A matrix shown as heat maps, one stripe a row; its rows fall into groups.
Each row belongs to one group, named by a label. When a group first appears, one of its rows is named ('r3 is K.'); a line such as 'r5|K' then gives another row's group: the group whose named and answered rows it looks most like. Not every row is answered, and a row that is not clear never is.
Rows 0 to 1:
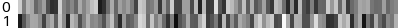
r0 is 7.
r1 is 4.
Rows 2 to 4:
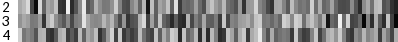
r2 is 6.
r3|4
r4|7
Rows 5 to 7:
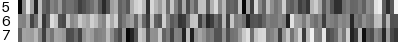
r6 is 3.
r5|6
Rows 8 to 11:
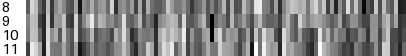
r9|3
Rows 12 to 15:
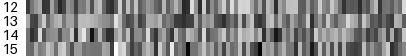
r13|4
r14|7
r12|7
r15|6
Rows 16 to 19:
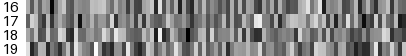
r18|6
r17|3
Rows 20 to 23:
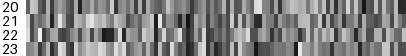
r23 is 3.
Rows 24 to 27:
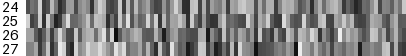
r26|3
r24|7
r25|7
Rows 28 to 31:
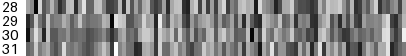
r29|6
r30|6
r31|6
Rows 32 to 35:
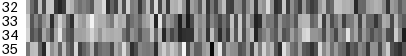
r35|6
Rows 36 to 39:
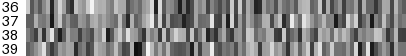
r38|7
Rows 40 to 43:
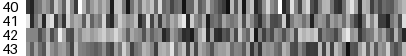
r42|3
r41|7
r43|6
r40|4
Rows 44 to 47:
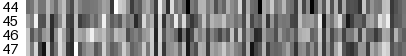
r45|6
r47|6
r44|6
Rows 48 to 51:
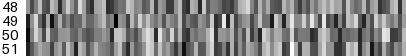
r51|4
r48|7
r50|6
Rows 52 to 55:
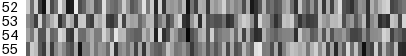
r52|6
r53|7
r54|6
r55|3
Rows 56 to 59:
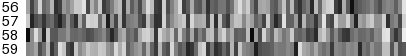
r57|7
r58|6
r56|7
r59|3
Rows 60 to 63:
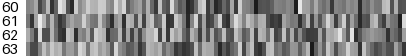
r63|4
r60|3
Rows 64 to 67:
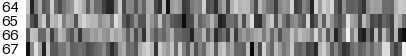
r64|7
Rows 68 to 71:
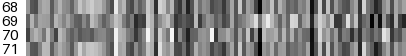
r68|4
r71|4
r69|4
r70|6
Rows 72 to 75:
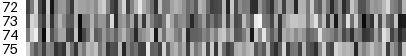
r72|3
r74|6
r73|3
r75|7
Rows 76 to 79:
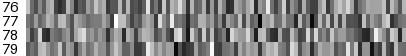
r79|4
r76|7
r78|7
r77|6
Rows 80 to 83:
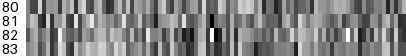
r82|3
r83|3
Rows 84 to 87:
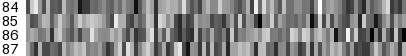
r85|4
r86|4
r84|6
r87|7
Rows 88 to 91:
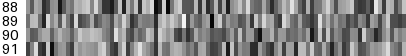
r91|3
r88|7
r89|6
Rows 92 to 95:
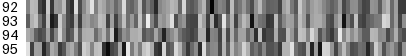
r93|3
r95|7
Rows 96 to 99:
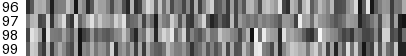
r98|6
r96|4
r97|3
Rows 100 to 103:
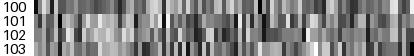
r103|4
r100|6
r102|3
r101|4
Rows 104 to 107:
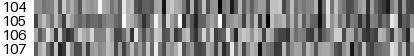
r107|3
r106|7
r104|4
